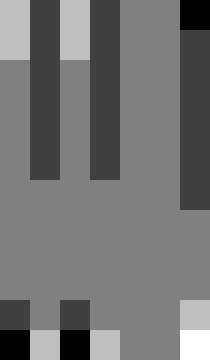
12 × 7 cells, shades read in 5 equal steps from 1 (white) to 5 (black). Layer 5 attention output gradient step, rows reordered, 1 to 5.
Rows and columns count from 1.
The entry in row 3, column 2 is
4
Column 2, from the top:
4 4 4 4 4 4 3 3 3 3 3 2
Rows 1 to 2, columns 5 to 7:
3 3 5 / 3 3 4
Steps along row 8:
same same same same same same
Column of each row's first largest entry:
7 2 2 2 2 2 7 1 1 1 1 1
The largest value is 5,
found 3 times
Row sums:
23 22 24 24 24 24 22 21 21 21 22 21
